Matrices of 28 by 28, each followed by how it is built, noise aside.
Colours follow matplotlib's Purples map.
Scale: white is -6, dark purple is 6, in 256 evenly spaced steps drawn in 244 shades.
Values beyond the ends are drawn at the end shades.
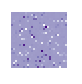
sparse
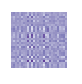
low rank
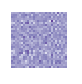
low rank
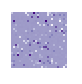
sparse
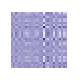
low rank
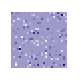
sparse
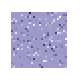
sparse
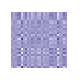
low rank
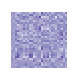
low rank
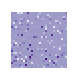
sparse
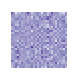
low rank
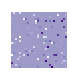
sparse
